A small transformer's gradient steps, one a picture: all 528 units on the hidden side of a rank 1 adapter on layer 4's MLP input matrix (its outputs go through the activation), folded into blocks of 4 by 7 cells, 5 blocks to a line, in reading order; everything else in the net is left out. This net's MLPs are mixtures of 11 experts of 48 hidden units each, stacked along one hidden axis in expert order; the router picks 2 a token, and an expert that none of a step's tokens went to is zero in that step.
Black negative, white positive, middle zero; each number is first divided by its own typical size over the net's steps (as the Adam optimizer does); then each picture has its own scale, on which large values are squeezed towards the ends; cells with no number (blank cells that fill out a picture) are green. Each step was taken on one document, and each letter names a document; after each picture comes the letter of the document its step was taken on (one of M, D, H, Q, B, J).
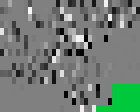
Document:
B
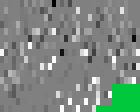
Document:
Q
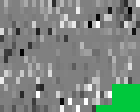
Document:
Q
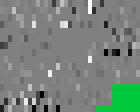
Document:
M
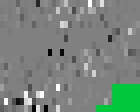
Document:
M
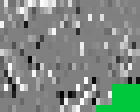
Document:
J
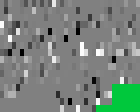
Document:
Q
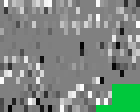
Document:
J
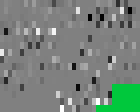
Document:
Q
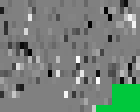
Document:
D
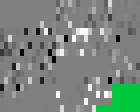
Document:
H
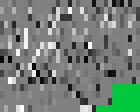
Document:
B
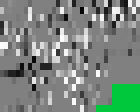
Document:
B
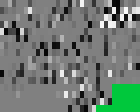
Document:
B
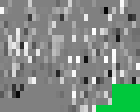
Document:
D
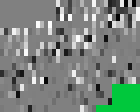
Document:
B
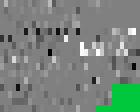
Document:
Q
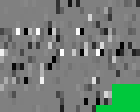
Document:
Q
